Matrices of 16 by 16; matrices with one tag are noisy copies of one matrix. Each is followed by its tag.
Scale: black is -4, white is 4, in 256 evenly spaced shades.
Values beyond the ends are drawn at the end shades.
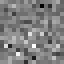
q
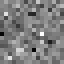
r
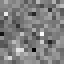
r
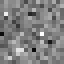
r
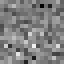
q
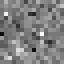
r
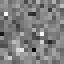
r
